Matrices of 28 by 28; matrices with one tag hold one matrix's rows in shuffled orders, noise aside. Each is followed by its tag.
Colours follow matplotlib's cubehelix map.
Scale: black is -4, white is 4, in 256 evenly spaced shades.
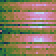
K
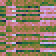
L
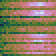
K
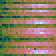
K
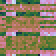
L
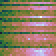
K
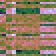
L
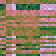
L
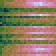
K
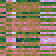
L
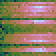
K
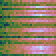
K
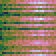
K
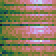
K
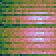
K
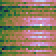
K
